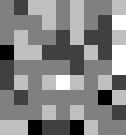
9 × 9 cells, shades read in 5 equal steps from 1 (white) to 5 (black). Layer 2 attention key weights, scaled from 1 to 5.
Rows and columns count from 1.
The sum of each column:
30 25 27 25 28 26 26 31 20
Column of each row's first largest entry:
2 8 5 1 1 1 8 9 3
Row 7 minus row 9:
1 2 -2 -1 -1 -2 1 2 -1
